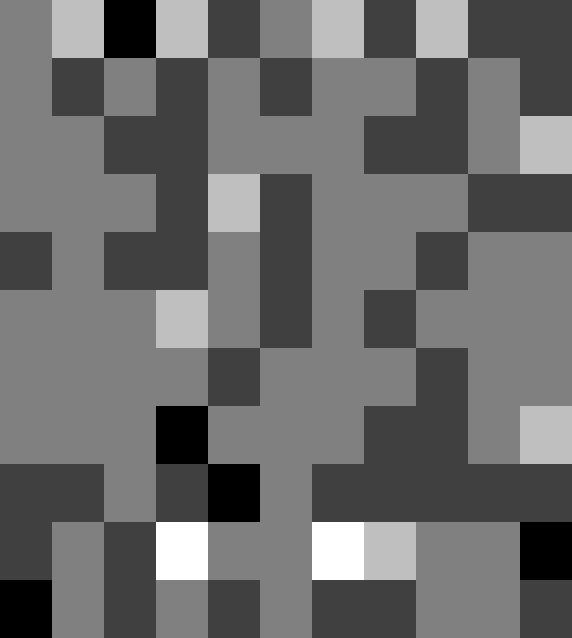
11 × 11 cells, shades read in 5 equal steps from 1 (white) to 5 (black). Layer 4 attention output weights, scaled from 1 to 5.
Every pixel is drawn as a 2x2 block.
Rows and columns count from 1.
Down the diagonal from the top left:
3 4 4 4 3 4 3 4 4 3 4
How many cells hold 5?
5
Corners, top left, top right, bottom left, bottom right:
3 4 5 4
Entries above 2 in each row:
7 11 10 10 11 10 11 10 11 8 11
